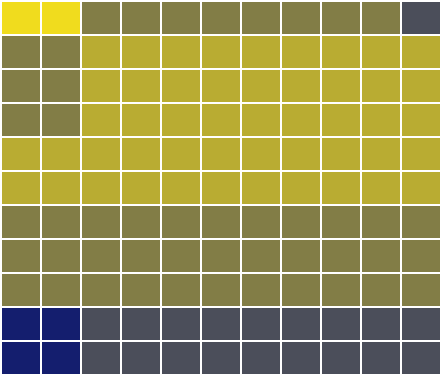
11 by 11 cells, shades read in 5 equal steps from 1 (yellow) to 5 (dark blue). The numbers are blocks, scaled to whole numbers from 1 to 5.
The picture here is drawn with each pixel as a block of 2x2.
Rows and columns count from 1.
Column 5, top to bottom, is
3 2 2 2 2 2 3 3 3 4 4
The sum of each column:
33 33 30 30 30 30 30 30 30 30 31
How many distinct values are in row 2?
2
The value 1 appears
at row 1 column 1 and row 1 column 2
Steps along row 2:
same down same same same same same same same same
